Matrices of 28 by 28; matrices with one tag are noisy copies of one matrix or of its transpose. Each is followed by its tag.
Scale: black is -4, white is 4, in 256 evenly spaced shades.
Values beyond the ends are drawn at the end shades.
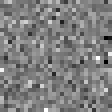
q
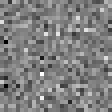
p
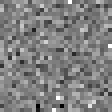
q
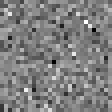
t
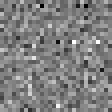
p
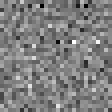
p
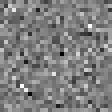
t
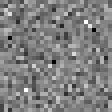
t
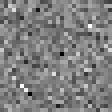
t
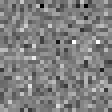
p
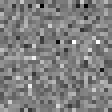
p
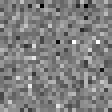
p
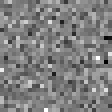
q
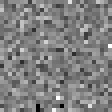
q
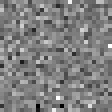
q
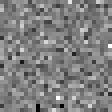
q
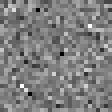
t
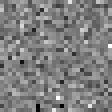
q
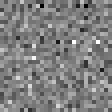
p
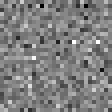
p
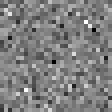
t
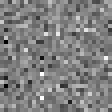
p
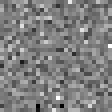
q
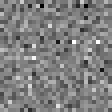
p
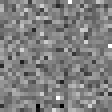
q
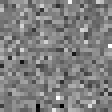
q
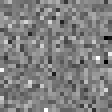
q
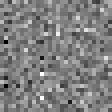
p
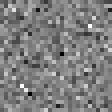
t
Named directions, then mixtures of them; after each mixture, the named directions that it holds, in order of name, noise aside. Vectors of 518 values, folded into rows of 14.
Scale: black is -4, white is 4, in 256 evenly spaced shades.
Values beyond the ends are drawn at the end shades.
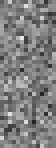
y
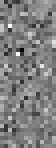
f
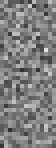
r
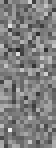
f, r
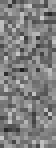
f, r, y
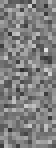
r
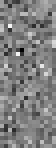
f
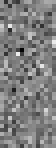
f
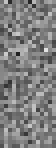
f, r, y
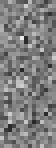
y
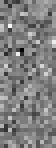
f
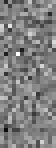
f, y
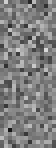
f, r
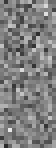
f, r, y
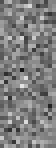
r, y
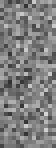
f, r, y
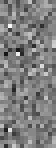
f, r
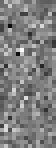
f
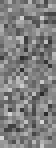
y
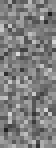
f, y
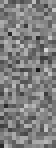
r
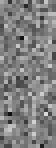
y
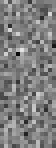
f, r, y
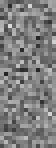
f, r, y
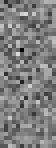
f, r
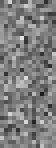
y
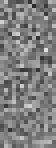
r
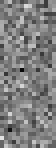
r, y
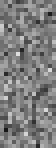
f, y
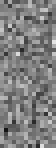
f, y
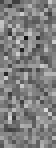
f, r, y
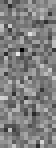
f, y
